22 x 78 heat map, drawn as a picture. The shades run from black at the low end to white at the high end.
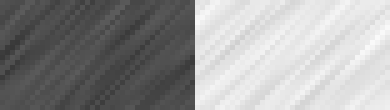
It is made of 1 by 2 panels. Panel 1,1: low, slanting up to the right, faint in contrast. Panel 1,2: very high, slanting up to the right, faint in contrast.
